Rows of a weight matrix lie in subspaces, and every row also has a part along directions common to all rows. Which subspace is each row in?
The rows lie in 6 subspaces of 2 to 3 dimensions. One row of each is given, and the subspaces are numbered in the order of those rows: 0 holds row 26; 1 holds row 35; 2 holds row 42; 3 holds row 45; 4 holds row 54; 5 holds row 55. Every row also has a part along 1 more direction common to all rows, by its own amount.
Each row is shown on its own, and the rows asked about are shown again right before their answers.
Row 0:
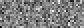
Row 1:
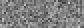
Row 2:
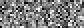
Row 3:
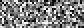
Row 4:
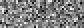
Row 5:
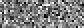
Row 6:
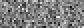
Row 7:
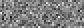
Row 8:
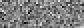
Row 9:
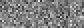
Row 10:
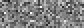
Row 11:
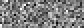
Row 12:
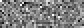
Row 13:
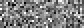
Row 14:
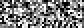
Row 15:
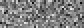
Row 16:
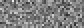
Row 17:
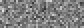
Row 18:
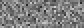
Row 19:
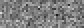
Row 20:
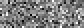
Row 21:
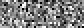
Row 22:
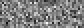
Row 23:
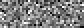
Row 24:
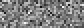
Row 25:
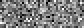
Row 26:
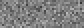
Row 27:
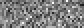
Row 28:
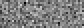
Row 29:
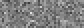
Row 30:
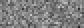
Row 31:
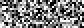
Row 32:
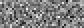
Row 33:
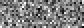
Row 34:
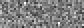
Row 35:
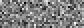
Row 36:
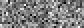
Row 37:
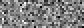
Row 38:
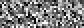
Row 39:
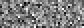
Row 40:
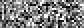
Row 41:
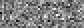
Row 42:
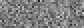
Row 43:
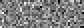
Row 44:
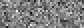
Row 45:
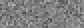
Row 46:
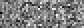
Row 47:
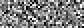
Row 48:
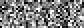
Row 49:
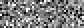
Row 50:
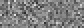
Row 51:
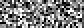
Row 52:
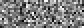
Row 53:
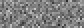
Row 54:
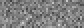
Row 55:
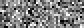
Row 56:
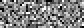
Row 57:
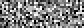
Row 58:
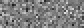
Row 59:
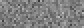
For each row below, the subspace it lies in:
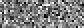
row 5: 4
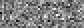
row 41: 4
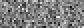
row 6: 2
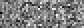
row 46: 4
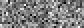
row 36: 3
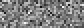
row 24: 5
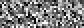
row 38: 0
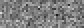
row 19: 4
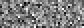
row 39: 0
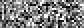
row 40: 4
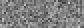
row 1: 3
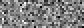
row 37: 4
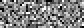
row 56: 1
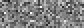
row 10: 5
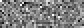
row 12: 1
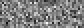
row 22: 0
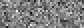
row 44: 5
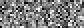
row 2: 2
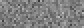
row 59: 2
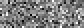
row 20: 3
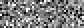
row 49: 3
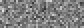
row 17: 1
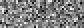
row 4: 1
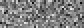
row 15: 1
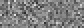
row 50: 3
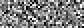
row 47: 3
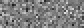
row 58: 3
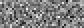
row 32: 4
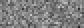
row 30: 3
